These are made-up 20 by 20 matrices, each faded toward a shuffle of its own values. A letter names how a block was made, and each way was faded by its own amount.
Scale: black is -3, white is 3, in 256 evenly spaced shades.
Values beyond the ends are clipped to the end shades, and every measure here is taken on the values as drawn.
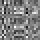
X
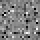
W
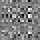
X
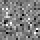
W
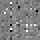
W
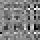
X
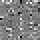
W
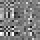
X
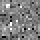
W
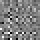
X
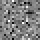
W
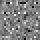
W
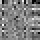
X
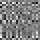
X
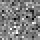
W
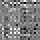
X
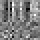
X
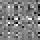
X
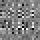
X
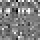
X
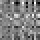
X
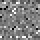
W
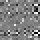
X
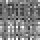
X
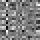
X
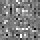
W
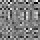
X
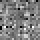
W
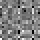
X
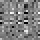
X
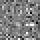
W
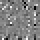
W
